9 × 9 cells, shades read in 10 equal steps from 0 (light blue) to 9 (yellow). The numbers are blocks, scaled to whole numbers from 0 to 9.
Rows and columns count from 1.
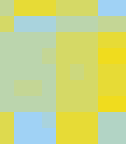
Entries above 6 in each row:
3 0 2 2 2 2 2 4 4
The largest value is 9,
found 4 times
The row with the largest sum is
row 4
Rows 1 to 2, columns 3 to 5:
8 8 6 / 1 1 3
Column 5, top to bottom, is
6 3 6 6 6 6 6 8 8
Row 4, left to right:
3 3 3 4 6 6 6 9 9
